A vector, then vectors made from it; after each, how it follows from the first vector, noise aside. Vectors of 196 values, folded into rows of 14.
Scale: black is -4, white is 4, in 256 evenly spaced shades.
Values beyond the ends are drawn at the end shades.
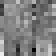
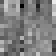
reversed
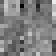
reversed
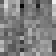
reversed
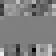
partly zeroed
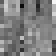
reversed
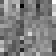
reversed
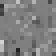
partly zeroed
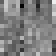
reversed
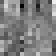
reversed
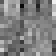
reversed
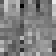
reversed
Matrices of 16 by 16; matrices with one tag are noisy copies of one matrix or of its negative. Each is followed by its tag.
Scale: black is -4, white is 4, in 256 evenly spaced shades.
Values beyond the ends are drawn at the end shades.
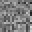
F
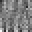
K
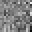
F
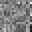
F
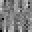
K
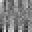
K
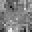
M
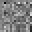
F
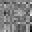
F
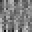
K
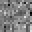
F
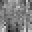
M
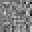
F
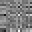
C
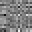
C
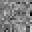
F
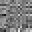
C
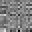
C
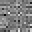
C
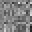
F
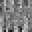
K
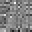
C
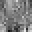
M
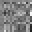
F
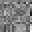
F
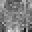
M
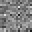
C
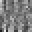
K
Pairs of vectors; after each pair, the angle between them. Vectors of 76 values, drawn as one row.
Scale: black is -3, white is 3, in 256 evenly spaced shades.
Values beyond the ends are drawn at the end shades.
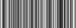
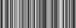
nearly opposite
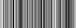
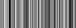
orthogonal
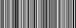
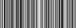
orthogonal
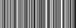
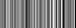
partly aligned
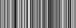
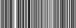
nearly opposite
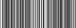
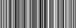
partly opposed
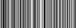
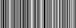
nearly parallel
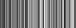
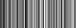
nearly parallel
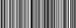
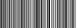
orthogonal
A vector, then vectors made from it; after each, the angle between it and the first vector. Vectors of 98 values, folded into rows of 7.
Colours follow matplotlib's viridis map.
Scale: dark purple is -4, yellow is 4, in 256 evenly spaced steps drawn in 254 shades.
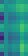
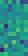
orthogonal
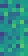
partly aligned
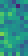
partly opposed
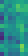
nearly parallel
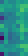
nearly parallel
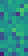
partly aligned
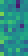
partly opposed
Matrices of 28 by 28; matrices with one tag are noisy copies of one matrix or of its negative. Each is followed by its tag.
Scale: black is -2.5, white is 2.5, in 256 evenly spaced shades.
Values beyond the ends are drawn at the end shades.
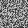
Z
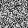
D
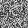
D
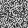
D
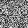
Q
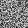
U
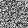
U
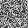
D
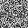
D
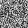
D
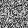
D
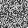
D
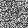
U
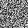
Z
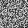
Z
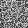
U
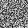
Z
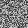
Q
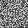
Z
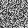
Z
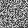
Z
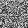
Q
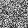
Q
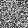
U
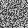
Z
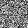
Q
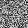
Q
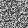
U
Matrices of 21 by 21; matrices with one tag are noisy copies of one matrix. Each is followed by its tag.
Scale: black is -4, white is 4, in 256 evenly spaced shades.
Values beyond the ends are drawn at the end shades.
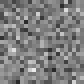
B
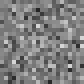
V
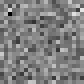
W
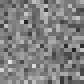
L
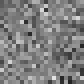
L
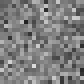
L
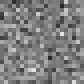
B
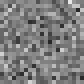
W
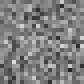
V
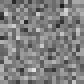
B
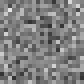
W
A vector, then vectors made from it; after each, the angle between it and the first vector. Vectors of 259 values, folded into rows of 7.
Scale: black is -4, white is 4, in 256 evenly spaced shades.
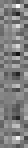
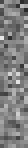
partly opposed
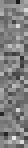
partly aligned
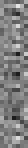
nearly parallel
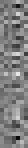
nearly opposite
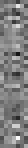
nearly parallel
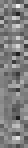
nearly parallel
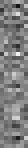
nearly opposite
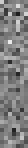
partly aligned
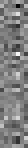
nearly opposite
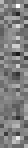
nearly parallel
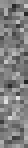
partly opposed
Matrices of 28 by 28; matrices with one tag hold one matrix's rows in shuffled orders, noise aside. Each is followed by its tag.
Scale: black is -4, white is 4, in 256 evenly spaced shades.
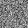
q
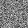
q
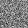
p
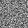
q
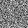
q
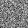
p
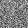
q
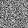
p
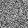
q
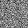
p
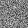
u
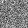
p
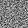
q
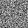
q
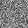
q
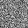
p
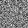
q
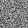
p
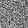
u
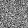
p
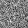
u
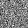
p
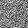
u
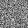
p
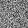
u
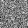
p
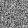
p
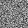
q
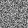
q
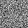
q
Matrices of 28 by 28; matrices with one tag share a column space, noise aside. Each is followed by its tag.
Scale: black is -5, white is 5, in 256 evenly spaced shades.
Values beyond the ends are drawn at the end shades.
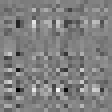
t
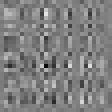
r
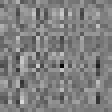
r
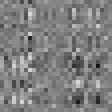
r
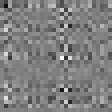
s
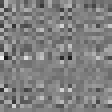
s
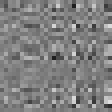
s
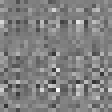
t
